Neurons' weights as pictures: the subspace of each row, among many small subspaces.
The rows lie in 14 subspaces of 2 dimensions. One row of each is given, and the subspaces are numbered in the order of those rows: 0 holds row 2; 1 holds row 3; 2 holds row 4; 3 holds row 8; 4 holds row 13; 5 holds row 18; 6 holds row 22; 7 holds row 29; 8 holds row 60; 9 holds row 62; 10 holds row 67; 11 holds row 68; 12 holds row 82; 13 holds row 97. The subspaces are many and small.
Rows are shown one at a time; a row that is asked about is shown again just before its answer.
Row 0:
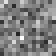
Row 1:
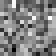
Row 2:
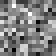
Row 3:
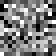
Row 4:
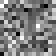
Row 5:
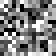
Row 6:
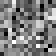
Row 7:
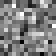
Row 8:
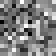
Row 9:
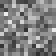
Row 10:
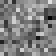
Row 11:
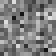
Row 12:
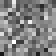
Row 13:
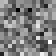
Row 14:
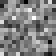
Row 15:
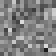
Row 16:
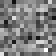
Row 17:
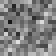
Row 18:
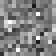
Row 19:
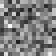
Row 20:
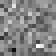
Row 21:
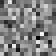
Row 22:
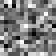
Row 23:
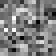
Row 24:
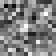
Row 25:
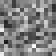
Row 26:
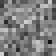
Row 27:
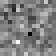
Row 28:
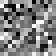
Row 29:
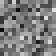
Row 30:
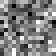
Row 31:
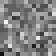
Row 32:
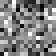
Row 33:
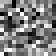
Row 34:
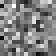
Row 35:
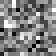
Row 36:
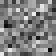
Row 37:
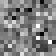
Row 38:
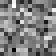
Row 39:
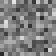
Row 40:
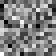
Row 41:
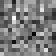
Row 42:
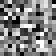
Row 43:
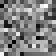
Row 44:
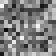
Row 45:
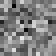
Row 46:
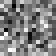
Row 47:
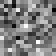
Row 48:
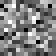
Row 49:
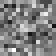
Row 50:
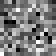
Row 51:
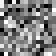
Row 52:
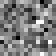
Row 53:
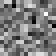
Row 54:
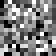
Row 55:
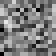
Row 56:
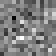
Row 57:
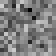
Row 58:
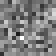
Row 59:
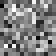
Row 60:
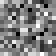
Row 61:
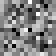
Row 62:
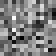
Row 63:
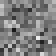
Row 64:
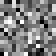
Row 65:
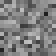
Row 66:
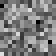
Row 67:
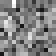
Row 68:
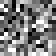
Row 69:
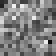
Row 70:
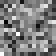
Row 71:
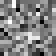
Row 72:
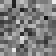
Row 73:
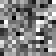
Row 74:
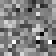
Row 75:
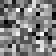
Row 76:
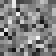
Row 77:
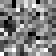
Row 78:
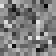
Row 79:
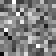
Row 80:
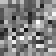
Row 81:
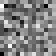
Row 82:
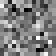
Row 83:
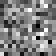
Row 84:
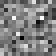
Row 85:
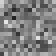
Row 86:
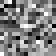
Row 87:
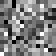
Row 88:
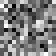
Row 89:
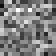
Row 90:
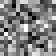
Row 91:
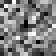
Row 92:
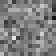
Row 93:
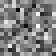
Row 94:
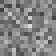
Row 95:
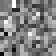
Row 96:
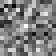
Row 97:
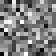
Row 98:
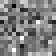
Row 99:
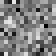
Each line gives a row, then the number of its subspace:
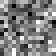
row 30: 0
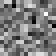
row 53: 6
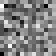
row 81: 1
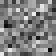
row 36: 2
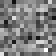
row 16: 10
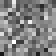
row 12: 3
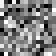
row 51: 13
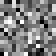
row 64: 13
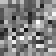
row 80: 9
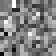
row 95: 10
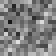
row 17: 11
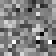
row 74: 4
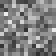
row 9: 13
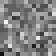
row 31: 1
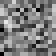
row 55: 1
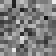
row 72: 3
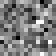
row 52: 4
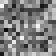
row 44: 2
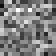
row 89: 13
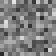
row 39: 10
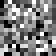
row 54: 12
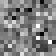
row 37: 4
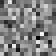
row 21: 12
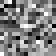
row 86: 6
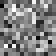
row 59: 12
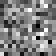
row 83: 4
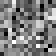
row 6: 9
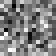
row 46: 11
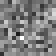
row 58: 9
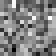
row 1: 0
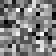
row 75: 8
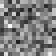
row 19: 13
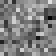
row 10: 0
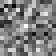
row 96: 8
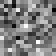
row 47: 4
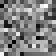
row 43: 2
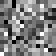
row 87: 9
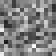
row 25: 1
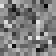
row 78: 12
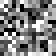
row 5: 2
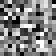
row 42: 6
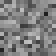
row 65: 6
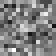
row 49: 8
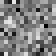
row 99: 13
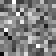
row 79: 13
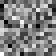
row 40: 1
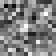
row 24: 8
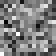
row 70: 2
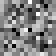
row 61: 8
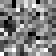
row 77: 10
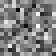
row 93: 8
